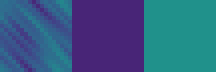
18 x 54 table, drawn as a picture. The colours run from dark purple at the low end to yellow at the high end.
The table splits into one row of 3 panels. Panel 1,1: low, slanting down to the right. Panel 1,2: very low, flat. Panel 1,3: middling, flat.
